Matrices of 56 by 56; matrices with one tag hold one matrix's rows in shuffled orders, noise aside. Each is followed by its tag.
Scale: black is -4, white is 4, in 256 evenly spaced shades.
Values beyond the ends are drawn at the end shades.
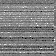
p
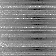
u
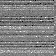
p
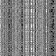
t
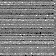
p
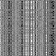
t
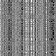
t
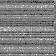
p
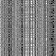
t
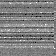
p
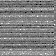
p
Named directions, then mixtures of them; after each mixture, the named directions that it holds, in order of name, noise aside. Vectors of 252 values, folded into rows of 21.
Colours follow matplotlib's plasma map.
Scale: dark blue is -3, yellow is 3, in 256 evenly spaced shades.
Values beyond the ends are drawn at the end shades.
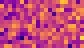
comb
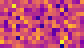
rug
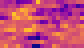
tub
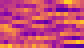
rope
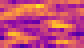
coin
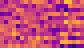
rope, rug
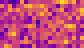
coin, comb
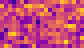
coin, comb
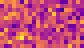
comb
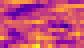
coin, tub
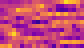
coin, rope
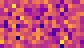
rug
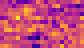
rug, tub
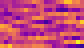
rope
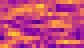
coin, rope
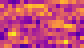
coin, comb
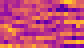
rope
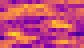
coin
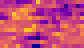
tub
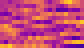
rope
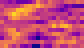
coin, tub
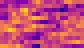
rope, tub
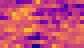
tub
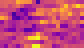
tub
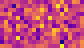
rug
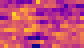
tub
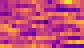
rope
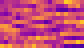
rope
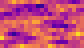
coin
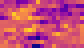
tub
